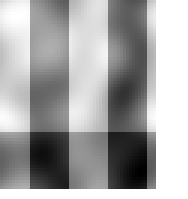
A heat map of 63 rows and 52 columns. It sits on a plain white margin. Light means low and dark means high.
Ninth with the highest average: bottom right. Seam: horizontal, 70% of the way down, the bottom part higher. Ninth with the lowest average: top left. Stripes: upright, repeating 2 times.
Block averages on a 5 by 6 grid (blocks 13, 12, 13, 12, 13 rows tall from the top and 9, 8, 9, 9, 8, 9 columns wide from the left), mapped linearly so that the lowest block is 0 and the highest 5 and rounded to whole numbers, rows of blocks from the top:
022133
122033
132143
143243
354255
